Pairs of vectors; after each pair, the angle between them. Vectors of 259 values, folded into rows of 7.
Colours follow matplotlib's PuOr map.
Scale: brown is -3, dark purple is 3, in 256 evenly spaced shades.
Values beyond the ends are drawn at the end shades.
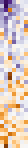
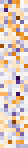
orthogonal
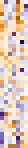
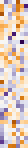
nearly parallel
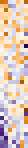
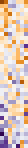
nearly parallel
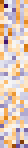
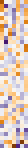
nearly parallel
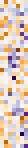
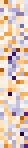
nearly parallel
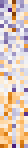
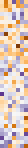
partly opposed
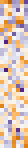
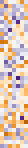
orthogonal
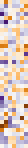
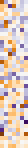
partly opposed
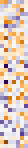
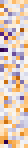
partly opposed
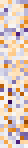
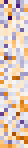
orthogonal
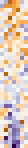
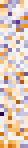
partly opposed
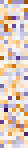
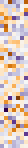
nearly parallel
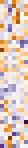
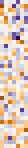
partly opposed
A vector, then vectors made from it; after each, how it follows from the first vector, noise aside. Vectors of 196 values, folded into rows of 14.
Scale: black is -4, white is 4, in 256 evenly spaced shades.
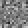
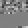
partly zeroed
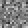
copied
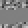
partly zeroed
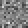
negated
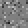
partly zeroed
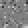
partly zeroed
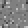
partly zeroed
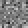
copied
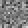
copied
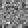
negated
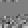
partly zeroed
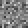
negated
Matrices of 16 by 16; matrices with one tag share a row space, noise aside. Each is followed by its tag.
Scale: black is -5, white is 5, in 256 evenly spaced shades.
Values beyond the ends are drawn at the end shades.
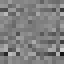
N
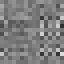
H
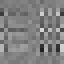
H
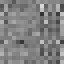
H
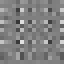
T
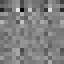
T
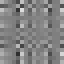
T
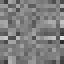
N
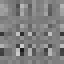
T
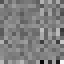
H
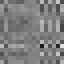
H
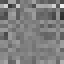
N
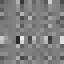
T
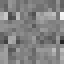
N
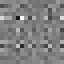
T
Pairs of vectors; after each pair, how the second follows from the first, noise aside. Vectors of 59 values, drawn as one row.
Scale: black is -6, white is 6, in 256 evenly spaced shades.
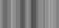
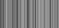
shuffled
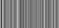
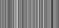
shuffled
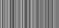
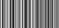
scaled up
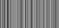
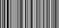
scaled up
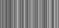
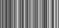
scaled up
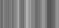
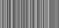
shuffled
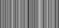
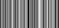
scaled up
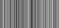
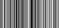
scaled up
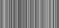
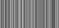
shuffled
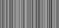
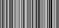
scaled up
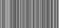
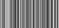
scaled up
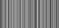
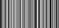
scaled up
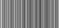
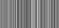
shuffled
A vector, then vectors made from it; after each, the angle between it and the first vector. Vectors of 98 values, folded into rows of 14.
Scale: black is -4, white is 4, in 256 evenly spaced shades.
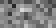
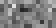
nearly opposite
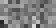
orthogonal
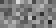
orthogonal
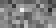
nearly parallel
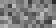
orthogonal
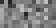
partly aligned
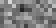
nearly opposite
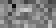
nearly parallel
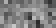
partly aligned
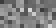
partly aligned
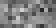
partly aligned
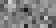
partly opposed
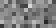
orthogonal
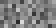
orthogonal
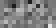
partly aligned
